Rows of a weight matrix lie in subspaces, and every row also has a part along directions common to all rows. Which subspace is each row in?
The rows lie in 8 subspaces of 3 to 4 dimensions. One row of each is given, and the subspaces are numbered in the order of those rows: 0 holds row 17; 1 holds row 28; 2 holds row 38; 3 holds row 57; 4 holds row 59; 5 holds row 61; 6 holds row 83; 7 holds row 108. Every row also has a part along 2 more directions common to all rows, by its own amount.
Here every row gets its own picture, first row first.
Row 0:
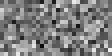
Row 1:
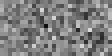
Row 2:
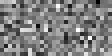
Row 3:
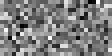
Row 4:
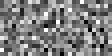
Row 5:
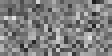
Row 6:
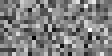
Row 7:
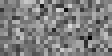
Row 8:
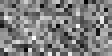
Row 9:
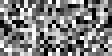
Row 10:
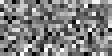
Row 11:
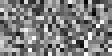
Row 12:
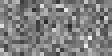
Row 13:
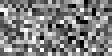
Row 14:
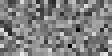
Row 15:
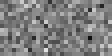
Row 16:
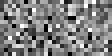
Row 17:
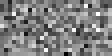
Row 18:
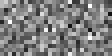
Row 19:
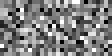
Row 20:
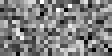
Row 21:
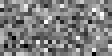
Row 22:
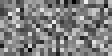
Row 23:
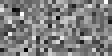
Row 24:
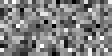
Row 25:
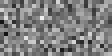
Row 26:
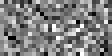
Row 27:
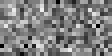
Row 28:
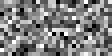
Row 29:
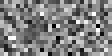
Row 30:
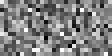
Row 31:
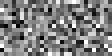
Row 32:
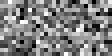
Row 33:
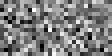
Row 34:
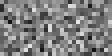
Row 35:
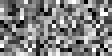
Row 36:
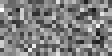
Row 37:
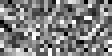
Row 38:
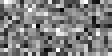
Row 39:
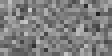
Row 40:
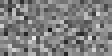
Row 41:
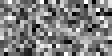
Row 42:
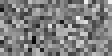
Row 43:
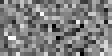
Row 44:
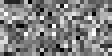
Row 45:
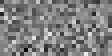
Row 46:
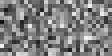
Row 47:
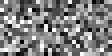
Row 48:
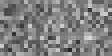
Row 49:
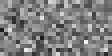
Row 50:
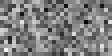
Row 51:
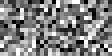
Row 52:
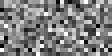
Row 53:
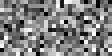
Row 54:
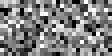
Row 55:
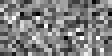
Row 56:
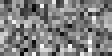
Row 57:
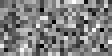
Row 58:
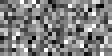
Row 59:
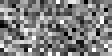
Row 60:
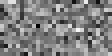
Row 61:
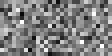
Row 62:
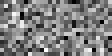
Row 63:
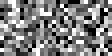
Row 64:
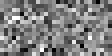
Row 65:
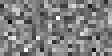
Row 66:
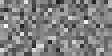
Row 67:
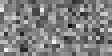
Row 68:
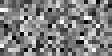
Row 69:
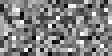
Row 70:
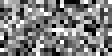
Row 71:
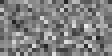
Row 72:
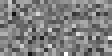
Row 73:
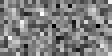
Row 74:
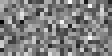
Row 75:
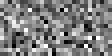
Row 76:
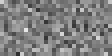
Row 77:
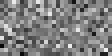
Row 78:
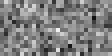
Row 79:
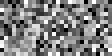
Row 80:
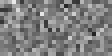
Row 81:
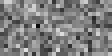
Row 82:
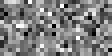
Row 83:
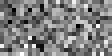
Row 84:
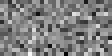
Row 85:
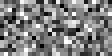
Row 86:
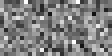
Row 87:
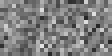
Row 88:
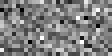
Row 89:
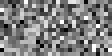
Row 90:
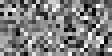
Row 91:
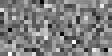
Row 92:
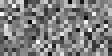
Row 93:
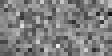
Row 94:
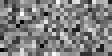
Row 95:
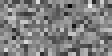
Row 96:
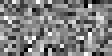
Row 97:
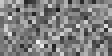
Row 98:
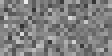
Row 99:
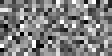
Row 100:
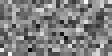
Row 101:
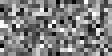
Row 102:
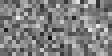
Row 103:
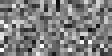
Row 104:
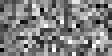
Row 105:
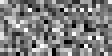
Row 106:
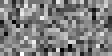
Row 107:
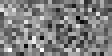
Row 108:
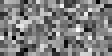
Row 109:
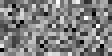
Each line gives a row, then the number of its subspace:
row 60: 2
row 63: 6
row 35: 6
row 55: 0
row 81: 2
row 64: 7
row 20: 4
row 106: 2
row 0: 4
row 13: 6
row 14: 1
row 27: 6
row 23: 5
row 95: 4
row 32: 0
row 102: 7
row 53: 2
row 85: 0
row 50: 5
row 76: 1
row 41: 0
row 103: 2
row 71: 1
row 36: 3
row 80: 6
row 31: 0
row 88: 6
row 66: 7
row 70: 2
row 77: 1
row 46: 6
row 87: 3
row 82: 7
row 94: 5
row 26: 4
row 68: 7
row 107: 6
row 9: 2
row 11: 5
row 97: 3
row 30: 1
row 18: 6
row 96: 1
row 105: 1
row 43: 4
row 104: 3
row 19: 3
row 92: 3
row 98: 7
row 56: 2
